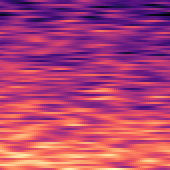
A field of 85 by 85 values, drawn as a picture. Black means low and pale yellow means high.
Slope: up to the bottom. Histogram: bell-shaped. Ninth with the lowest average: top right. Grain: streaks across. Average level on the scale: 50%.
